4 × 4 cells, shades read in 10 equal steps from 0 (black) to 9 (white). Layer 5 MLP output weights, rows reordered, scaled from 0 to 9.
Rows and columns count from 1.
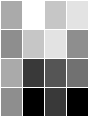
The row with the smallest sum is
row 4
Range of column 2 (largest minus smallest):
9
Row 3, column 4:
4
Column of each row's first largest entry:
2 3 1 1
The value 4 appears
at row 3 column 4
